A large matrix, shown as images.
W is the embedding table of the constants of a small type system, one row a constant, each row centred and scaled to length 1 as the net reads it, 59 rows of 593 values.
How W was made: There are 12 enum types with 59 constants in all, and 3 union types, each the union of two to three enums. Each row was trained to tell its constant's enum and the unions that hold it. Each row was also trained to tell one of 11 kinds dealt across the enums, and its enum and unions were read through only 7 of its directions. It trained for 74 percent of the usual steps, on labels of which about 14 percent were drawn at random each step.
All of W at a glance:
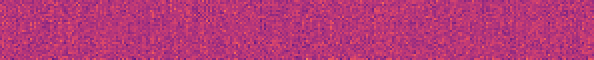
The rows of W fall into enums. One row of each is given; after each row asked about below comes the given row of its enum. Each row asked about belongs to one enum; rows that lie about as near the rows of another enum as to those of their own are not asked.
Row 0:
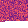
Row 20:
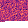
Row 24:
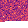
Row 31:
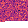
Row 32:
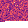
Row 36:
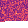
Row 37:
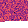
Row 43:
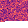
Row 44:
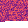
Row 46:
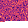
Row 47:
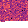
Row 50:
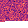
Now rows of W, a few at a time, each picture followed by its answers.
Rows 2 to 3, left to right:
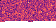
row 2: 24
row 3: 32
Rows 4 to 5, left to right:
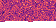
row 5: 31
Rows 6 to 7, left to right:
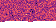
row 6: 0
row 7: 43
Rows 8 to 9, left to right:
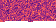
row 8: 24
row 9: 32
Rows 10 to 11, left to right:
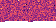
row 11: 20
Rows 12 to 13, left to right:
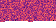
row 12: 43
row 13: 50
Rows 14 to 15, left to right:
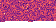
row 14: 20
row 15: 0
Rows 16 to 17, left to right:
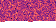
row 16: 31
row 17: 37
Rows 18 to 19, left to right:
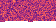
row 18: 32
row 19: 44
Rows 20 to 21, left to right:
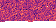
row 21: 24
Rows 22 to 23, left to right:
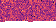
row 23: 31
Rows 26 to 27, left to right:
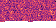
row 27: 20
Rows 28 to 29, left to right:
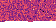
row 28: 0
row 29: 50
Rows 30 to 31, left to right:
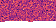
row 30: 0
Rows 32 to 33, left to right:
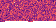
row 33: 50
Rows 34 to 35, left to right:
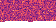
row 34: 20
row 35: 50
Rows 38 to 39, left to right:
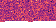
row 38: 24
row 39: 31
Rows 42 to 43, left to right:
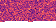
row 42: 43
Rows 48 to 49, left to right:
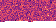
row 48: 20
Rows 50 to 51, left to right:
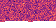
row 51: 24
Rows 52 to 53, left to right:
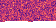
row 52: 50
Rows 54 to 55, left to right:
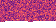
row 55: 0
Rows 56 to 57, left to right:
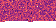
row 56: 31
